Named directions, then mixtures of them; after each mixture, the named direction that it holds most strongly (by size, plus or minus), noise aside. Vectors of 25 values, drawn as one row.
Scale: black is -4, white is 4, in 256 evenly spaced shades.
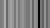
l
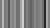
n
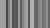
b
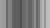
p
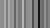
l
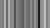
l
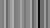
l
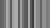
b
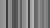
b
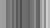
p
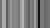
l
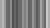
p
